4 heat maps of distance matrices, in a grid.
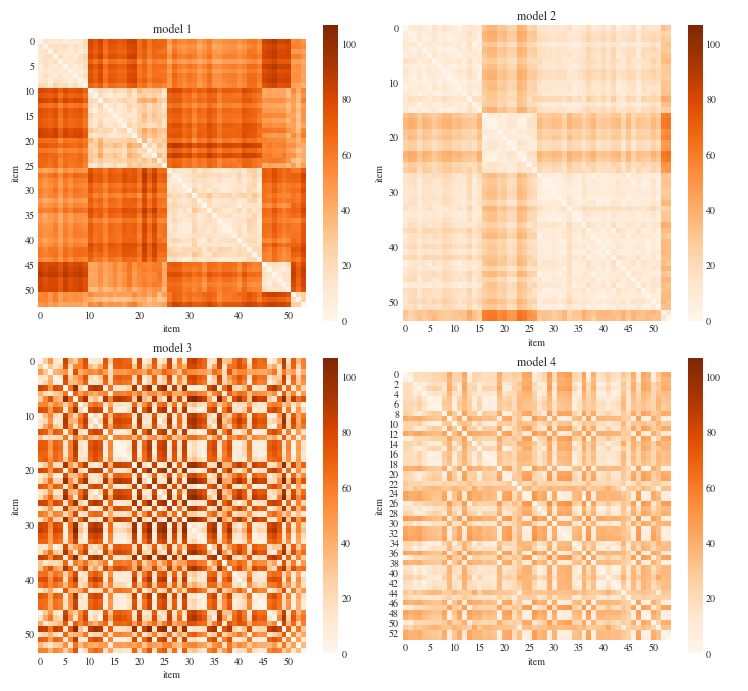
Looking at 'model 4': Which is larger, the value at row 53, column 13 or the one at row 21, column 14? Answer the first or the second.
the first
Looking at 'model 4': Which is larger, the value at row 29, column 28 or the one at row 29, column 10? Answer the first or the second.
the first
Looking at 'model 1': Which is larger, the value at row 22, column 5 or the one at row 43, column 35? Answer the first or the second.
the first
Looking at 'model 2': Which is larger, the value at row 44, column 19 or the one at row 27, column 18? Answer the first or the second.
the second
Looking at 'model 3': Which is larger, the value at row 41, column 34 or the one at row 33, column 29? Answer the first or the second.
the second
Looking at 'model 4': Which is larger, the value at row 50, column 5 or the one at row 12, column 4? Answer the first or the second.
the second
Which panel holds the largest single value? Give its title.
model 3
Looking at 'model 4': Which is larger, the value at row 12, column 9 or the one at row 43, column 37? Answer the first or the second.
the second
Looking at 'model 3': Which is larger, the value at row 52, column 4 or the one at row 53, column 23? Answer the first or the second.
the first
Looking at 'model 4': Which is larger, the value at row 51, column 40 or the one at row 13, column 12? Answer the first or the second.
the second
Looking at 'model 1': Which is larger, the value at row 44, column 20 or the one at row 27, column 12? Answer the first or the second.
the second
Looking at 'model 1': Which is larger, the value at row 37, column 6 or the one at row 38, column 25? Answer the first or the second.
the second
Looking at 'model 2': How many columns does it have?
54
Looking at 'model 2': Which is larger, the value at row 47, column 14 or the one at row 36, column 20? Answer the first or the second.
the second
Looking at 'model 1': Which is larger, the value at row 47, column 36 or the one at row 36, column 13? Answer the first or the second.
the first
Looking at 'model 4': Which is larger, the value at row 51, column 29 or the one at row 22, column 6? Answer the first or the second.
the first
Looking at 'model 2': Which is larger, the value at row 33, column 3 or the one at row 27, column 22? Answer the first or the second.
the second
